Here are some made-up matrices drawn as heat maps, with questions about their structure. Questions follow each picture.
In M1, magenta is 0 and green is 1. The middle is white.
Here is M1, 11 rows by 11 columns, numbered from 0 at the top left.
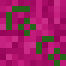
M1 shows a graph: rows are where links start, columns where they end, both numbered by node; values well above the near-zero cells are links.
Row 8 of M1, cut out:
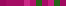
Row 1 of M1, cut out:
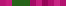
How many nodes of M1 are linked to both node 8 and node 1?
0
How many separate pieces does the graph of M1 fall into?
3
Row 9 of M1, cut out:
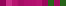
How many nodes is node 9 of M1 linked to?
2
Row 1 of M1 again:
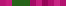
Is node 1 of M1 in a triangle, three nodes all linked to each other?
yes
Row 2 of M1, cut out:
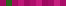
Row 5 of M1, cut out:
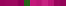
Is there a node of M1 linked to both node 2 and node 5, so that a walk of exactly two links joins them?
no
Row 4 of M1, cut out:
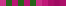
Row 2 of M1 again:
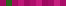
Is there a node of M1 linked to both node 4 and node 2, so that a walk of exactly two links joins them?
yes
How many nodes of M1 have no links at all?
1
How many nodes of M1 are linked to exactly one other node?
4
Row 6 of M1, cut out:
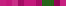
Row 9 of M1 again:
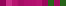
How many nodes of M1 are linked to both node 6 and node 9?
1
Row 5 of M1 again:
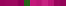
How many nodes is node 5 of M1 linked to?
1
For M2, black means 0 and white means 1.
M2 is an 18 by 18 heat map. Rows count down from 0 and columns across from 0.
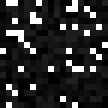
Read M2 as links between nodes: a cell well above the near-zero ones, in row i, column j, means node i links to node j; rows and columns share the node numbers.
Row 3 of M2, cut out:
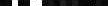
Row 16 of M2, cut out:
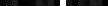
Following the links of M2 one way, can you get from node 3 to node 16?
no
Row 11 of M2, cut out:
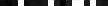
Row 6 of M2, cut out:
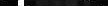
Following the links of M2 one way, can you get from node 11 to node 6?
yes
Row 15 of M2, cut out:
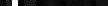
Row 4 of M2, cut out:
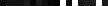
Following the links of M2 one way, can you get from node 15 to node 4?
no
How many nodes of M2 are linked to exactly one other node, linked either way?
2
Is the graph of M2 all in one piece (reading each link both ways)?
yes
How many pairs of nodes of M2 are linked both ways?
7
